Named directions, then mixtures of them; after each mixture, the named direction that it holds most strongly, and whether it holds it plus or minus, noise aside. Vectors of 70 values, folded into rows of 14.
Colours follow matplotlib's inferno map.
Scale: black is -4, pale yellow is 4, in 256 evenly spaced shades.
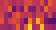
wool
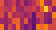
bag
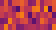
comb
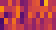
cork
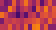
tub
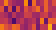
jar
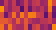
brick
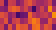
comb, minus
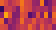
cork, minus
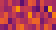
comb, minus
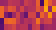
cork, plus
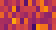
bag, plus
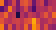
tub, plus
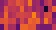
bag, minus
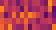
brick, plus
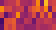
cork, plus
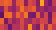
tub, minus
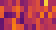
cork, plus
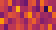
comb, minus
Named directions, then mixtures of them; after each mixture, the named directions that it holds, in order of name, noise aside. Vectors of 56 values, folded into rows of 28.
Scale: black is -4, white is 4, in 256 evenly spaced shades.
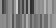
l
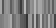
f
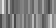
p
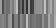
l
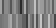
f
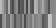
f, l, p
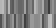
f, p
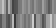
p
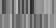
l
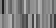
f, p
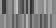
l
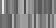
f, l, p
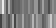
p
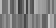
f, l, p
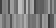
f, l, p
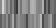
f, l, p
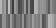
f, l, p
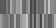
f, l, p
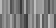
f, p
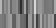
f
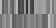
f, l, p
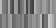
f, l, p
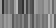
f, l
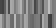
f, p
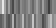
p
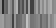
l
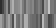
f, p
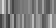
p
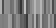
f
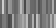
f, p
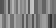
l, p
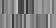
f, l
